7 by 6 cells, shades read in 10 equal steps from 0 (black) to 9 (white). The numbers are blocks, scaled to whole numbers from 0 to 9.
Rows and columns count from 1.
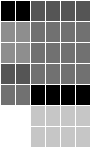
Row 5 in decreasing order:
4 4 0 0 0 0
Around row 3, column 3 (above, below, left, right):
4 4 5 4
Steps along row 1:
same up same same same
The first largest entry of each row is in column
3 1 1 3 1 1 1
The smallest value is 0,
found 6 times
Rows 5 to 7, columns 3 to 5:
0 0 0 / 7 7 7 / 7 7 7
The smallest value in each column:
0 0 0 0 0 0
